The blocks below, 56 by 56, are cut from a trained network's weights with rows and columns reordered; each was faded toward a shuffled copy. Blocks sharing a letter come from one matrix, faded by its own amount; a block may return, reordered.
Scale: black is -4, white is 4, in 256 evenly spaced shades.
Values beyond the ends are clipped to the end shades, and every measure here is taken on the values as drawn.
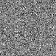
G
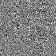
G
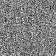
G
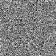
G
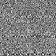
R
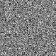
G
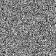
G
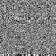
R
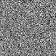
G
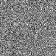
G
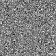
G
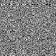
R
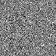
G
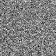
G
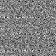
R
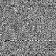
R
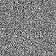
G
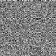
R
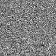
G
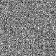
G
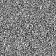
G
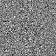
G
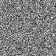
G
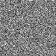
G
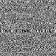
R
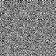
R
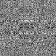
R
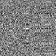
R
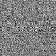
R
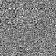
R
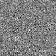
G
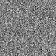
G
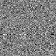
R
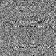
R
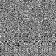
R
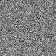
G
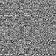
R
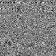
R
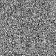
G
